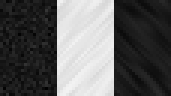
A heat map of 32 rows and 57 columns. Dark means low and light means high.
The table splits into one row of 3 panels. Panel 1,1: very low, fine-grained, faint in contrast. Panel 1,2: very high, slanting up to the right, faint in contrast. Panel 1,3: very low, slanting down to the right, faint in contrast.
